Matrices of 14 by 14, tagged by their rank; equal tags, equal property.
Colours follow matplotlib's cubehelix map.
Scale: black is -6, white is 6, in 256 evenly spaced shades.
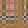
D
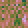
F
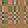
D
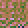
F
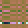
D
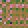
F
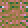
F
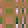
D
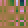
D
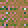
F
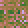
F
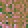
F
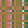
D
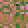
F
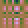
D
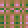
D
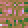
F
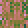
F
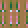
D
